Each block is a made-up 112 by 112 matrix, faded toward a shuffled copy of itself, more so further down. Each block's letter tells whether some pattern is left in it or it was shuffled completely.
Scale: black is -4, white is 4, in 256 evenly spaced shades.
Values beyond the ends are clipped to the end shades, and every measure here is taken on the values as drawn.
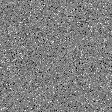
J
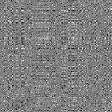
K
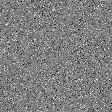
J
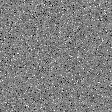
J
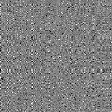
K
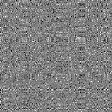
K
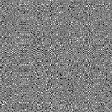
K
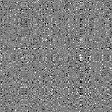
K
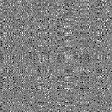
K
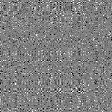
K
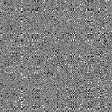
K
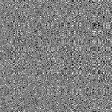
K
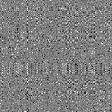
K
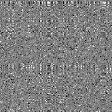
K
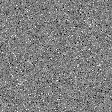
J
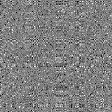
K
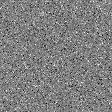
J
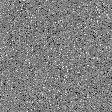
J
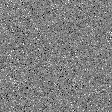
J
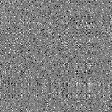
K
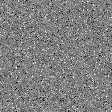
J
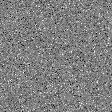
J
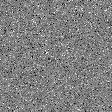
J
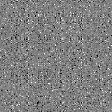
K
